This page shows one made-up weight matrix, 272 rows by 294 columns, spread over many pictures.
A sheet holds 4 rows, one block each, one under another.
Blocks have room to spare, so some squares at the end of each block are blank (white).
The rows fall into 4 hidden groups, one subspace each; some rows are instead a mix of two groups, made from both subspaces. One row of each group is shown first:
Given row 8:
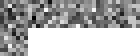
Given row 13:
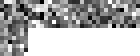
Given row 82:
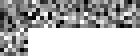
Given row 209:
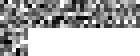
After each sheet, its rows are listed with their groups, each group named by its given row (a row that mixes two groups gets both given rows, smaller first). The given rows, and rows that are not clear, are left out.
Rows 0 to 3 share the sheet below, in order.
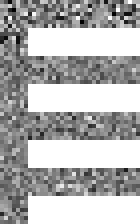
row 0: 82
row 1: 13
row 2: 209
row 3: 209
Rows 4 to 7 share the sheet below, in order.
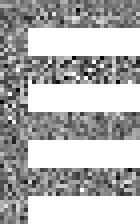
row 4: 82
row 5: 209
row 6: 8
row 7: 82
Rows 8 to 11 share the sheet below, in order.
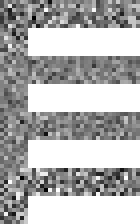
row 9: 8
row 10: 13
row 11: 13
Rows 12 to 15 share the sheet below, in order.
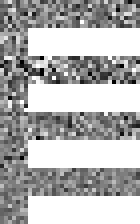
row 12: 82
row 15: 209
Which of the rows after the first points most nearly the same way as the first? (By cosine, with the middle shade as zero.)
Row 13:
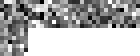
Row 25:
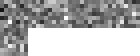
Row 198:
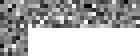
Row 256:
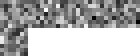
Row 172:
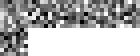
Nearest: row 25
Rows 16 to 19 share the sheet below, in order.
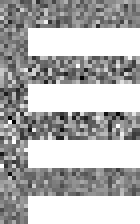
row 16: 13
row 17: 82
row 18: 8
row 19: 8
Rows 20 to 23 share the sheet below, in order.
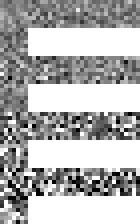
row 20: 82
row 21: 13
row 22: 82
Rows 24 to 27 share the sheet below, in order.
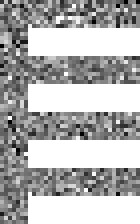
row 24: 209
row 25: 13
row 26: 8 and 82
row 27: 209
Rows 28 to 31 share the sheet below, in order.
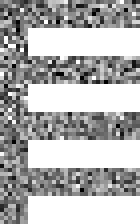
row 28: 13
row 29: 82 and 209
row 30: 8
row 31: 82
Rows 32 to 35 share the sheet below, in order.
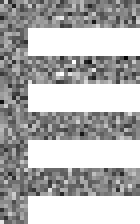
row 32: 209
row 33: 209
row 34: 82
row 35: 8
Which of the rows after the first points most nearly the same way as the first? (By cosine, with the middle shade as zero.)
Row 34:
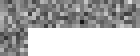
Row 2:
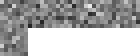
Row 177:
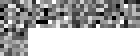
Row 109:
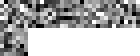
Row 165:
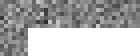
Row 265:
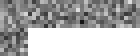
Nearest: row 265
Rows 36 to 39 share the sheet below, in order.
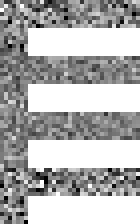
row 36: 13
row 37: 13
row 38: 8
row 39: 13
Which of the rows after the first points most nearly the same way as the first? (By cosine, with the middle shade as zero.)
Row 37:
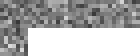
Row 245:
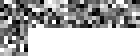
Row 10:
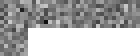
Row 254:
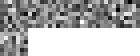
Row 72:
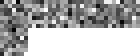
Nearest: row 245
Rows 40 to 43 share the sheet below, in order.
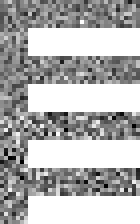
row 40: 82
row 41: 209
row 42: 13
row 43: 13 and 209
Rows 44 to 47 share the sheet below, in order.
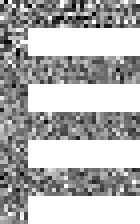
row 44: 209
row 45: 8
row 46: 8
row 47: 13
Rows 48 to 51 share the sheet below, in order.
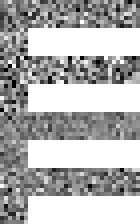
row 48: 82
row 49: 8
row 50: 8
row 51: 13
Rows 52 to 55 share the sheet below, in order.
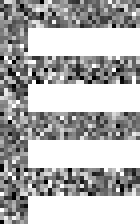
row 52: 13
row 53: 8
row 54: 8 and 209
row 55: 8
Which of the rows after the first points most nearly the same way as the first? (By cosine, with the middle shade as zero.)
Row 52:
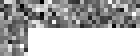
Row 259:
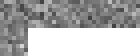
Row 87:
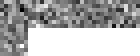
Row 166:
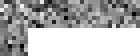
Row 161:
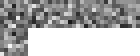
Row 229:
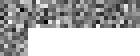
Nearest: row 259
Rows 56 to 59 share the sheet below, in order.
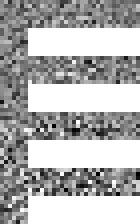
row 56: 209
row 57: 209
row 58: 82
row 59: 209
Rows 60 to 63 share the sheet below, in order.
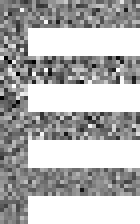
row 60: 13
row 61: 8
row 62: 209
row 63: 82
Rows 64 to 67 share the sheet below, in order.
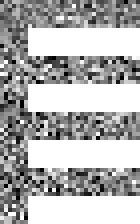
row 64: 209
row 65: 13
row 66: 13
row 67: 13
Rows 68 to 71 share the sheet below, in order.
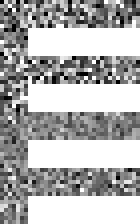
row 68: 8
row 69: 209
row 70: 8
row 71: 82
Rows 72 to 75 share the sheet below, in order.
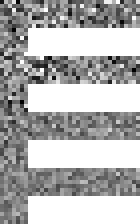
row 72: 8 and 13
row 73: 13
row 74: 13 and 82
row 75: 209
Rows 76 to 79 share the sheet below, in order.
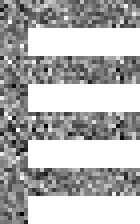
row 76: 13
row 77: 8
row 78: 8
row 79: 13
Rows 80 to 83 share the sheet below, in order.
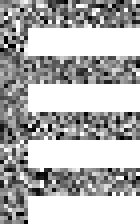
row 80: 13
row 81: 209
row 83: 13
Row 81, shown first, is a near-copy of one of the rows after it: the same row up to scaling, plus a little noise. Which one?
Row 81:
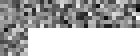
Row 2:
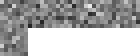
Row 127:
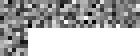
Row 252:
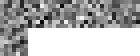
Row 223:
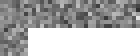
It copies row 223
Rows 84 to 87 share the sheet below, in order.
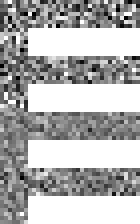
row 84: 82
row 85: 13
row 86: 13
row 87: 13
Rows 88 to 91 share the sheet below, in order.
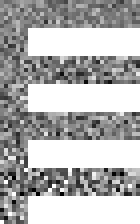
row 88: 13
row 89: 209
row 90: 13
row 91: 8
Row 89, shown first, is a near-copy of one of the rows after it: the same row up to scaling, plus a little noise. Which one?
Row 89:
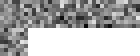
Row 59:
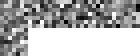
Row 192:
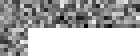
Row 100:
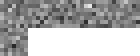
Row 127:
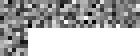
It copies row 192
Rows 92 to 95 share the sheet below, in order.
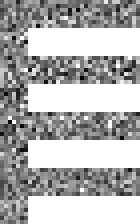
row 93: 82
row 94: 8
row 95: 82
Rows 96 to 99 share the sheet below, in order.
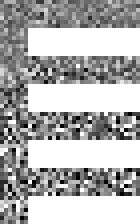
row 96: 13
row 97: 82
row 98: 82
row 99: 82
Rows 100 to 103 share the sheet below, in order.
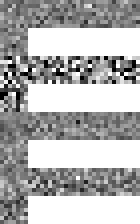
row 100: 209
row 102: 82
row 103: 82
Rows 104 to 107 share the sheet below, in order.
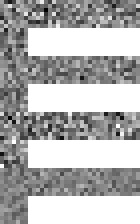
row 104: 13 and 82
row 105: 82
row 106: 8
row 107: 209
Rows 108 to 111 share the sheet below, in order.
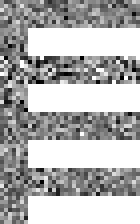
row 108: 13
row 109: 13 and 209
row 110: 82
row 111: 13
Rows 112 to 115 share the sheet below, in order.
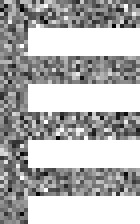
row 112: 13
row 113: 82
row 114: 209
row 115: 13
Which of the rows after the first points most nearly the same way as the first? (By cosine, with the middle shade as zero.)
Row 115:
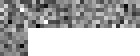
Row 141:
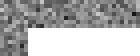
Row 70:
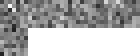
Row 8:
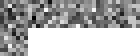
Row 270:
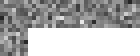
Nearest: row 141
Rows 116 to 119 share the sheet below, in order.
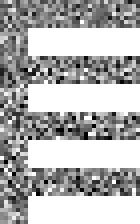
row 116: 82
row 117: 82
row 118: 209
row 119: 8
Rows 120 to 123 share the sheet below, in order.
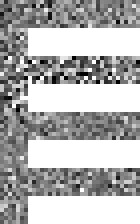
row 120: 8
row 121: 209
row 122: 13
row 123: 82
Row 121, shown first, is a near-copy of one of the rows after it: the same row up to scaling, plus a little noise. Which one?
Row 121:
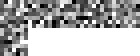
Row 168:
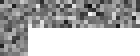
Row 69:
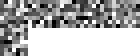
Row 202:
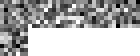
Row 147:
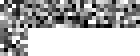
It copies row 69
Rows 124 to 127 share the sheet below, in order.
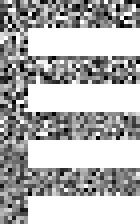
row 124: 82
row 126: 13
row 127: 209
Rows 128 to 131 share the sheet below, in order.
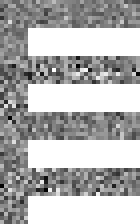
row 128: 13
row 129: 82 and 209
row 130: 8
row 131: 13
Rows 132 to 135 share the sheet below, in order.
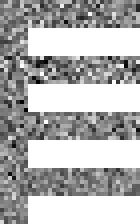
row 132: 209
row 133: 13
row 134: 8 and 209
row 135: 8
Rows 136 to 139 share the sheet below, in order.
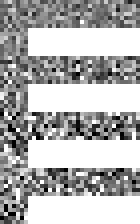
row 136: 82
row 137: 82
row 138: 8
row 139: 13
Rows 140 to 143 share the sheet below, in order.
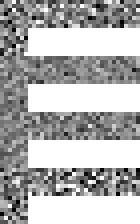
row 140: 8 and 13
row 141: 13 and 209
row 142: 209
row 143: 209
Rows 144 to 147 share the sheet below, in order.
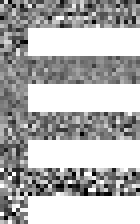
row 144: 209
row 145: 8
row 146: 82
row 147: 209
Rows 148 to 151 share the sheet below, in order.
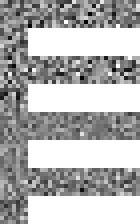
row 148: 209
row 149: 82
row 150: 82
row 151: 82
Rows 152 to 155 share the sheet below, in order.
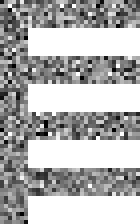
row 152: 8 and 209
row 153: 82
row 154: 13
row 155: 13
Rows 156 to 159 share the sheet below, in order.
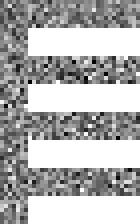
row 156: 8
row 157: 209
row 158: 209
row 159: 82
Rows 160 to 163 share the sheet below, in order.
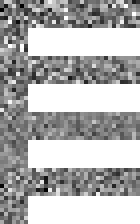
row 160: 13
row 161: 8
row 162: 8
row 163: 13
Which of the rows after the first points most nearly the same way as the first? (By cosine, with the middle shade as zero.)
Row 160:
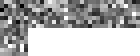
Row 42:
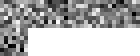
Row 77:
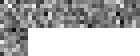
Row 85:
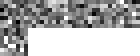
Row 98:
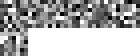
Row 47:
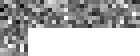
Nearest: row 47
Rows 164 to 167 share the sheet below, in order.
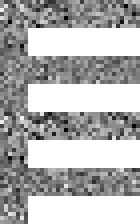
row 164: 13
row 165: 13
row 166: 13
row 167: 13
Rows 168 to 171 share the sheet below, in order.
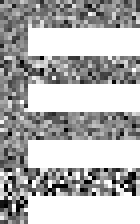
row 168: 209
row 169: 13
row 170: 13
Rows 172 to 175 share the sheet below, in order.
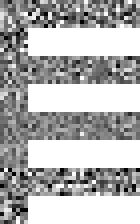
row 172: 82
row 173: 82
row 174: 82
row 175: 209
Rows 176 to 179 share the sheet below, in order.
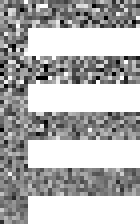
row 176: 13 and 209
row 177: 13
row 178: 13
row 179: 8
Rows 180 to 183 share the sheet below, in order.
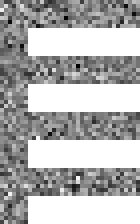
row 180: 13
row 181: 82
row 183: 82 and 209
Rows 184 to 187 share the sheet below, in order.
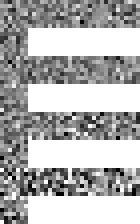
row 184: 82
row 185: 8
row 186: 209
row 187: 8
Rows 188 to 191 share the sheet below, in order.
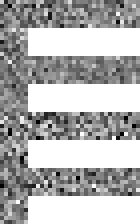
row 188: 8
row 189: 8
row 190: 13 and 82
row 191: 82 and 209
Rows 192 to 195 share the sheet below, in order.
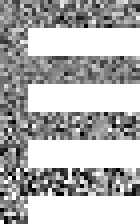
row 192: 209
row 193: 13 and 209
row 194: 82
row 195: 8
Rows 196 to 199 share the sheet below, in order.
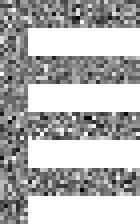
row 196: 82
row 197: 13
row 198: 209
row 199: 82
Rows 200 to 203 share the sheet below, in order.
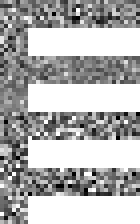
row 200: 82
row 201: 13
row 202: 209
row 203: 209
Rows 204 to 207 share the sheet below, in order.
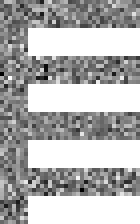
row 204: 13
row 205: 13
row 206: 82
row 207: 82
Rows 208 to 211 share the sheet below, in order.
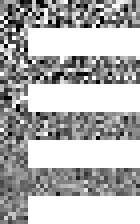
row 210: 13
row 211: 82 and 209
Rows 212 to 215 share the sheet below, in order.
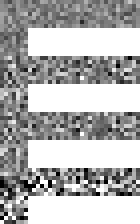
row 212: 82
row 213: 82
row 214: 82
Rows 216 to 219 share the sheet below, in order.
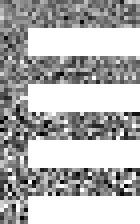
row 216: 13 and 82
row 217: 209
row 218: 13
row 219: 82
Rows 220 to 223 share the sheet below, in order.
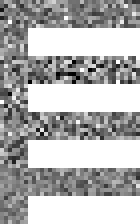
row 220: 13
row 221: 209
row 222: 82 and 209
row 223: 209
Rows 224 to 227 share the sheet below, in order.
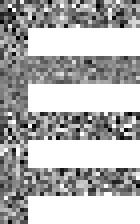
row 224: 8
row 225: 209
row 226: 82
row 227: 209
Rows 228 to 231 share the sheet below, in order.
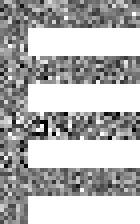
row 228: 13
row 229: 13
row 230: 8 and 13
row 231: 82
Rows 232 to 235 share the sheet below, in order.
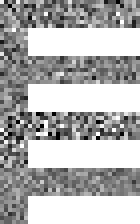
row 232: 8
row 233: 209
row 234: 13
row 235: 13
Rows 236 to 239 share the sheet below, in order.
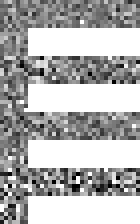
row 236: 82
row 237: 13
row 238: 13
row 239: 82
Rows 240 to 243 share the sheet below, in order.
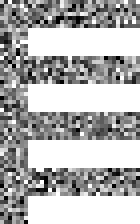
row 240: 209
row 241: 8
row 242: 82
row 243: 13
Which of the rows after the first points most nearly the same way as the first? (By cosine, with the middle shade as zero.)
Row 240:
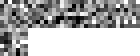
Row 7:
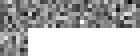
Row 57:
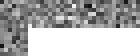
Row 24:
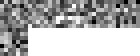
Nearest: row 7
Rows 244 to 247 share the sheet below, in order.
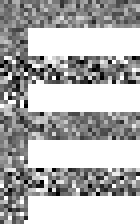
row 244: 209
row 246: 13
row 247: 13
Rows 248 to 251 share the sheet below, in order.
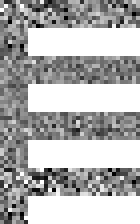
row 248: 13
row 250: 82
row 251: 13
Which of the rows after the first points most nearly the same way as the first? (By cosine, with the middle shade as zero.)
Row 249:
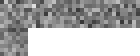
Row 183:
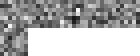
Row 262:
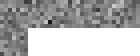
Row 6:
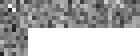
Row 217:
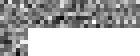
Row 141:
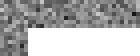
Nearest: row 6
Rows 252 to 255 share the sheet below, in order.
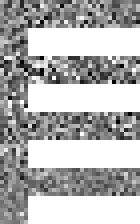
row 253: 13
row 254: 82
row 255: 13
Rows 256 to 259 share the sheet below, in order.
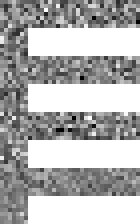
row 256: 82 and 209
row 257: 82
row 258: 209
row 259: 13
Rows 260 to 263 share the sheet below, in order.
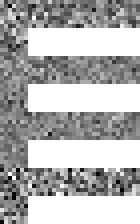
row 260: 8
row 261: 13
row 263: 8
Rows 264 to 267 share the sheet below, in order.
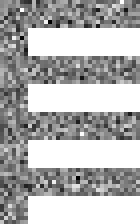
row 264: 8 and 13
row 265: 82
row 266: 82
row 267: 82
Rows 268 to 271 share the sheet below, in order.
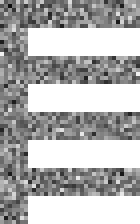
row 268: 8
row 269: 209
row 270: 82 and 209
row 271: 8 and 82
